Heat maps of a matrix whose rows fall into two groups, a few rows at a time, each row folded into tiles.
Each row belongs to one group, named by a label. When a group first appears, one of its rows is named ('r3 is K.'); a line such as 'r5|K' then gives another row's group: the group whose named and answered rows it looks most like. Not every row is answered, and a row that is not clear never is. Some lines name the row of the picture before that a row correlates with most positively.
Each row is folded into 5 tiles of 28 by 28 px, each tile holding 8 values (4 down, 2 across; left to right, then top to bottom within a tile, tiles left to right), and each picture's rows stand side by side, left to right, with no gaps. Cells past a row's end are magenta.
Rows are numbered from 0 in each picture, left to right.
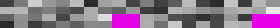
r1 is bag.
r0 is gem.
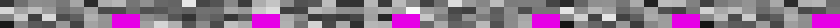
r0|gem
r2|bag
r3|gem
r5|gem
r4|gem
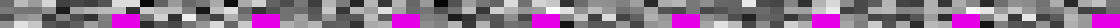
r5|bag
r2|bag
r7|gem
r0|bag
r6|bag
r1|gem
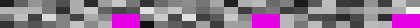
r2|bag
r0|gem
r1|gem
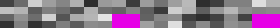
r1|bag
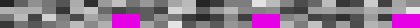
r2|bag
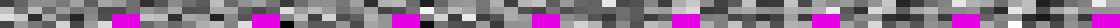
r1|gem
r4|bag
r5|bag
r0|gem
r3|gem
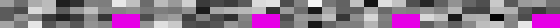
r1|bag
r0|bag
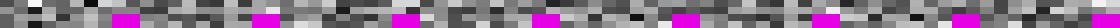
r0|gem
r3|gem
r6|gem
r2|bag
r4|gem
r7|bag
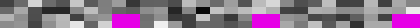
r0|gem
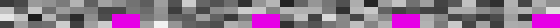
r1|bag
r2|gem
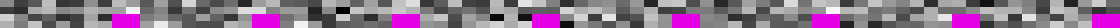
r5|bag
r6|gem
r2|bag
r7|gem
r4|gem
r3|gem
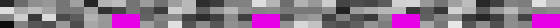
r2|bag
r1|bag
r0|gem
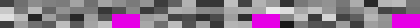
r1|bag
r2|gem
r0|gem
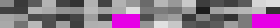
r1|bag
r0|bag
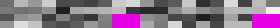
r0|bag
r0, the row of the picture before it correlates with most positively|1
